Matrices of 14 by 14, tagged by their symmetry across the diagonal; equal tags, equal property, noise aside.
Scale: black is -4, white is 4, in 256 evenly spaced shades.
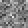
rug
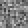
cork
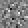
cork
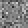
cork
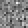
rug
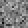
rug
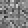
cork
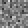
rug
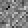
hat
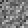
hat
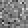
cork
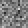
rug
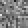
cork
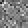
hat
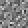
hat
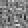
cork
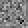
hat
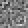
hat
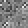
hat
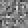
hat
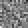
cork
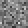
rug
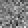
rug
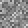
hat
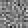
cork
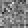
cork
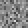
rug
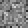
hat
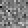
rug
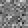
rug
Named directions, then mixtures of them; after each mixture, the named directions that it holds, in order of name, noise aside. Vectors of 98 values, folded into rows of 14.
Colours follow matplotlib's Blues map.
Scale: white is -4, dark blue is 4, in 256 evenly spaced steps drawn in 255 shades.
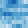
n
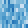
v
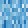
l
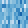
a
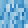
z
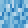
l, z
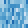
v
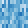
a, v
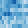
n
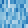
v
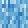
a, v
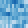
n, v, z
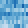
l, n, z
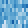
a, l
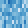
l, n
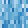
a, l, v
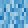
z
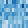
l, n, v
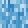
a, v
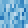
z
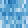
l, n, v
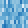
a, l, v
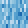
a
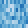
v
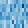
l, z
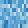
a, l, z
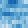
n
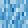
v, z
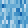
a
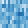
a, v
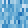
a, l, v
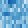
l, n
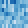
a, n, v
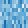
l
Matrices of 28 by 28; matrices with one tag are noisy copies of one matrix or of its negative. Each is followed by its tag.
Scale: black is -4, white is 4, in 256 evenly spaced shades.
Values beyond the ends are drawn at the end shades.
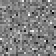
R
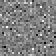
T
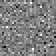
T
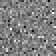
R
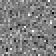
R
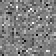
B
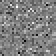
B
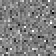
R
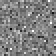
R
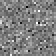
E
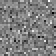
R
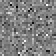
B
